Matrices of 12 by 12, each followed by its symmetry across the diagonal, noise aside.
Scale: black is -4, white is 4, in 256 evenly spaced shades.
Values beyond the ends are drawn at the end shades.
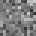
neither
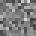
neither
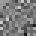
symmetric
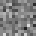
antisymmetric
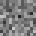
neither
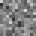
neither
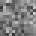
antisymmetric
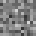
antisymmetric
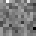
neither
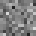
antisymmetric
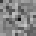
symmetric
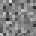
neither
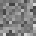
symmetric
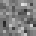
antisymmetric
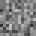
neither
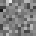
antisymmetric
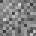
symmetric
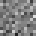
antisymmetric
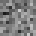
neither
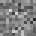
neither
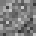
symmetric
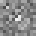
symmetric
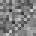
symmetric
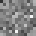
symmetric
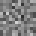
antisymmetric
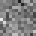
antisymmetric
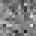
antisymmetric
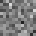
neither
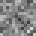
symmetric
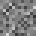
symmetric
